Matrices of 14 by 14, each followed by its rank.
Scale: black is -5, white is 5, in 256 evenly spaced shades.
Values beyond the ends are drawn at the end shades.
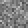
full rank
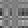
one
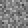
full rank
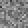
full rank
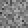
full rank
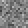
full rank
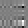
one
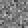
full rank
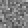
full rank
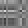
one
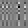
one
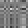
one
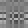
one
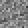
full rank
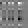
one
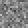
full rank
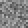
full rank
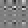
one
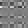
one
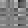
one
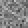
full rank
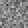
full rank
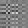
one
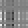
one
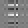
one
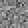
full rank
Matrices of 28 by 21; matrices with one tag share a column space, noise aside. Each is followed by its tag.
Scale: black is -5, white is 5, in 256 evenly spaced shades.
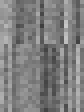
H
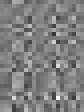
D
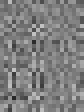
D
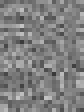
D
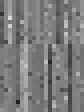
H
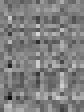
D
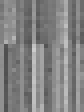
H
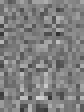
D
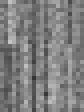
H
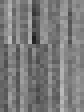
H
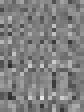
D
